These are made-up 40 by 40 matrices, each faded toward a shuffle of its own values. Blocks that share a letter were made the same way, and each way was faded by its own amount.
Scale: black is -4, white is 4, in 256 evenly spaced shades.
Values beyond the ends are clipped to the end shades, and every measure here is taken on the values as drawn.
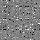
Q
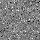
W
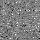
W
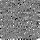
Q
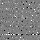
Q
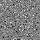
W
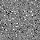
W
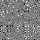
Q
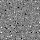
W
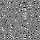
Q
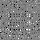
Q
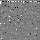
Q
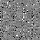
Q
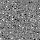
W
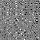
Q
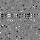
Q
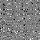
Q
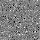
W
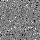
W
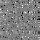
Q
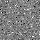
W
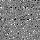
W
